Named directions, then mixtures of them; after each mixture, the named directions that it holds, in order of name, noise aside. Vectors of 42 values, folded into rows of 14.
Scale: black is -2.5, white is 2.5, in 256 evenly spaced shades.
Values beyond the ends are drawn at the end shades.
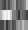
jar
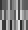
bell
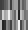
bell, jar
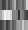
jar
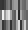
bell, jar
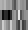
bell, jar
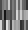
bell, jar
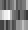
jar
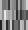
bell, jar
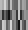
bell, jar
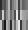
bell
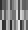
bell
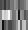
bell, jar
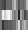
bell, jar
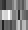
bell, jar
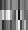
bell, jar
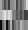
bell, jar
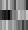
jar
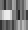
jar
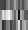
bell, jar
